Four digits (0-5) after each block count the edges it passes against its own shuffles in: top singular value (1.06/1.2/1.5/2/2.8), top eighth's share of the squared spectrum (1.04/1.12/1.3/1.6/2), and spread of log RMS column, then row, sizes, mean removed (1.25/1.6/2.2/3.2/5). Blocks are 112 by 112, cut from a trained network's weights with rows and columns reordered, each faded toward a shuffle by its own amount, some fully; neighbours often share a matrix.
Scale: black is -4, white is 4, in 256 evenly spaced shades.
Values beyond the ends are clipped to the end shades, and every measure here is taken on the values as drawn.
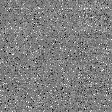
2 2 1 0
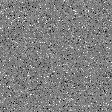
1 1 0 0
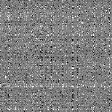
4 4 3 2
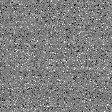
2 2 1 0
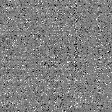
3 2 2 1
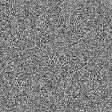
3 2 0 1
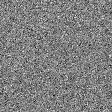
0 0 0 0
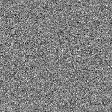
3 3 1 1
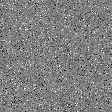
0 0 0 0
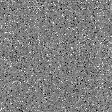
1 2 0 1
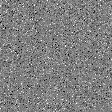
1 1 0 1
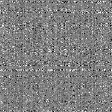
3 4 1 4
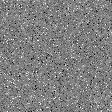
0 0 0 0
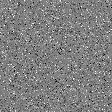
0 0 0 0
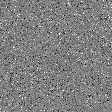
0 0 0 0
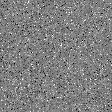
1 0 0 0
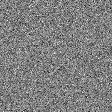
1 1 0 0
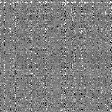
3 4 4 2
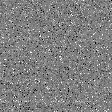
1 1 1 0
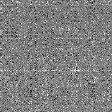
3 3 3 2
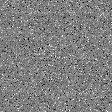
1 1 0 0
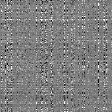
4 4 4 1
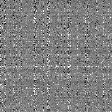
3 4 4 1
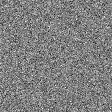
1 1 0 0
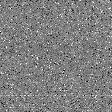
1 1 1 0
